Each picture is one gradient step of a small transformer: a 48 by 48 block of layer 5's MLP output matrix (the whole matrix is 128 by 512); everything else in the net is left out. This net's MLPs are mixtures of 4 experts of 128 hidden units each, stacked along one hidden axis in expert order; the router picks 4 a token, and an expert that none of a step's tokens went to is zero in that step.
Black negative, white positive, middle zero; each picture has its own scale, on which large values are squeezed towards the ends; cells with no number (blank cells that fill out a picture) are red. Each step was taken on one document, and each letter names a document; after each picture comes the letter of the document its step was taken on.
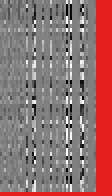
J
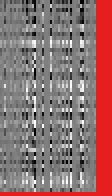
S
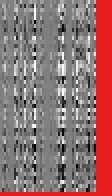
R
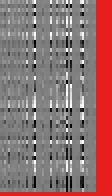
J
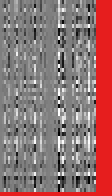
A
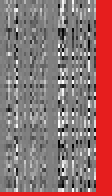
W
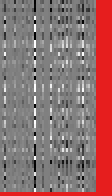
S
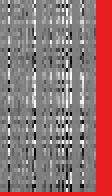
J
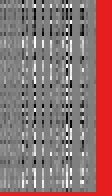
J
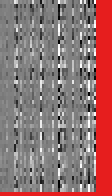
W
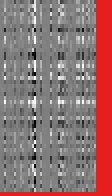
S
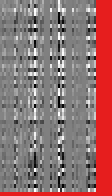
R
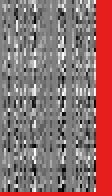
R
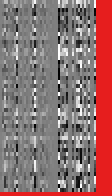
W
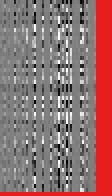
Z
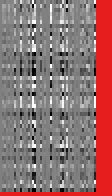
S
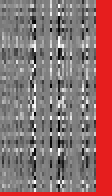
S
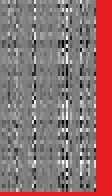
Z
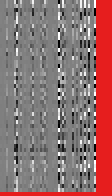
W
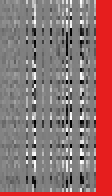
J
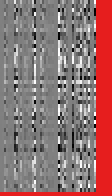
W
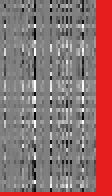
S
